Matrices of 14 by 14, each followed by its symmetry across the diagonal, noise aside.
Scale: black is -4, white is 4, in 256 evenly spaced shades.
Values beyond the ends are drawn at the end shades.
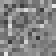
symmetric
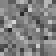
antisymmetric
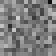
neither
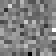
antisymmetric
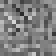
antisymmetric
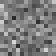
neither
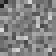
symmetric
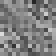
antisymmetric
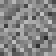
symmetric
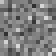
symmetric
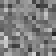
antisymmetric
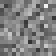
neither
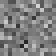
neither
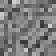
symmetric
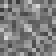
symmetric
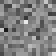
neither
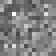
symmetric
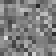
antisymmetric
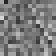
neither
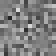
antisymmetric
